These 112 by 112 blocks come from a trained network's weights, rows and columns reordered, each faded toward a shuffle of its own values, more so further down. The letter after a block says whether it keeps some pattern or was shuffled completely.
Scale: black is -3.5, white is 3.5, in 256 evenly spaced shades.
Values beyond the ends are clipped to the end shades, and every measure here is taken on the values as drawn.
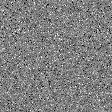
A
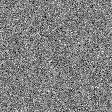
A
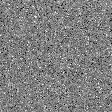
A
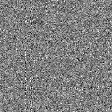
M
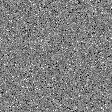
A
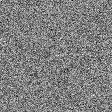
A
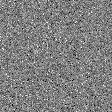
A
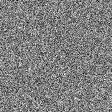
A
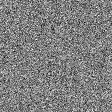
A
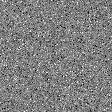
A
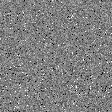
M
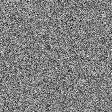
A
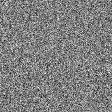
M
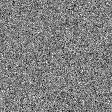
A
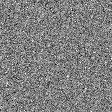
A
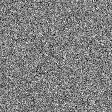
A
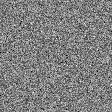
A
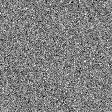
A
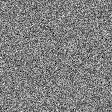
A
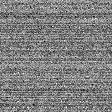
M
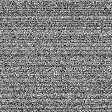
M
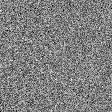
A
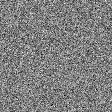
A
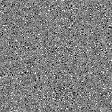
M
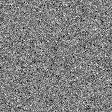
A
